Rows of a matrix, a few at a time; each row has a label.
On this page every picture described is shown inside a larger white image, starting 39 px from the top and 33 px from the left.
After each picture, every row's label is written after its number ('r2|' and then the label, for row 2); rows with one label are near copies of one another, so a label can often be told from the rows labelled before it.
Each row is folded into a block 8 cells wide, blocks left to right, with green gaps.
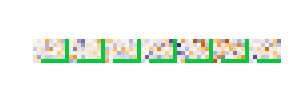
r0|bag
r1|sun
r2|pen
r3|bag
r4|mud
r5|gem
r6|bag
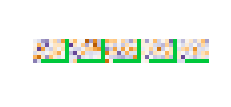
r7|sun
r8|mud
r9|pen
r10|bag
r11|bag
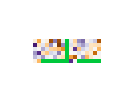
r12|mud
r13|sun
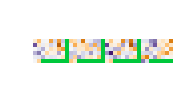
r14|mud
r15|gem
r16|mud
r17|sun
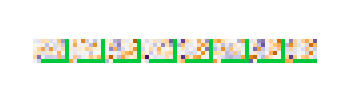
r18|bag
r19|gem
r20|sun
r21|bag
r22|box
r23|pen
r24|sun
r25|box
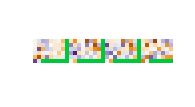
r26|sun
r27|mud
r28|mud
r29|gem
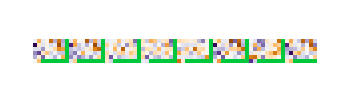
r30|mud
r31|mud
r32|bag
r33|bag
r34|pen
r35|mud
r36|sun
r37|mud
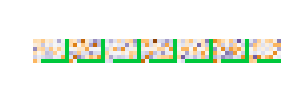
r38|pen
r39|gem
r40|bag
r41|gem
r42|bag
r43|pen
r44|box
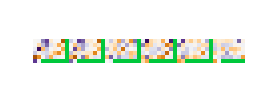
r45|sun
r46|sun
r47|bag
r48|box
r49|box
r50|pen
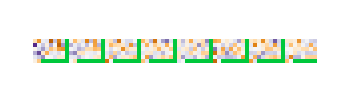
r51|mud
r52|mud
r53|gem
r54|gem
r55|bag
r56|pen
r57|gem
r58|gem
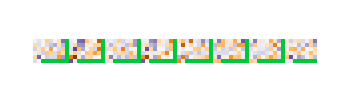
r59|bag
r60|sun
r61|bag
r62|sun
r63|gem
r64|box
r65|box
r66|bag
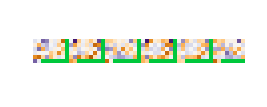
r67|sun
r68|box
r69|pen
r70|box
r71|box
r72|pen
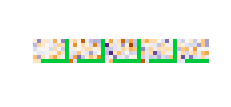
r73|box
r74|gem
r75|mud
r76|pen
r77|bag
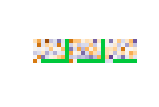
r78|gem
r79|pen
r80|bag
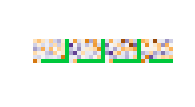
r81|pen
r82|mud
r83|mud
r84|gem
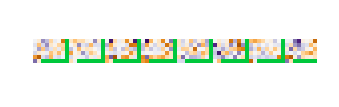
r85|sun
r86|pen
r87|box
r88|box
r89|bag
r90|mud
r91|pen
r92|sun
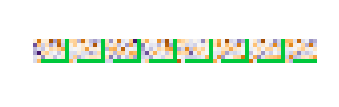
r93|mud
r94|gem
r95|bag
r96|mud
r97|pen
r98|gem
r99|gem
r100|gem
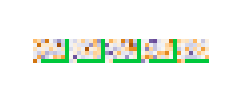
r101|gem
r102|bag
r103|mud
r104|sun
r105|pen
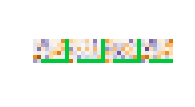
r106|sun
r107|pen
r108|pen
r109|sun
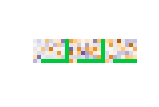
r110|bag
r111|pen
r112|gem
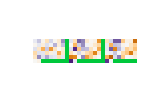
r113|bag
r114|sun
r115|sun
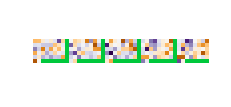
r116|pen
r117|mud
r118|mud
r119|sun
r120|sun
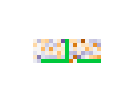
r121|bag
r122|gem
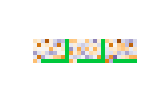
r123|gem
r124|pen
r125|gem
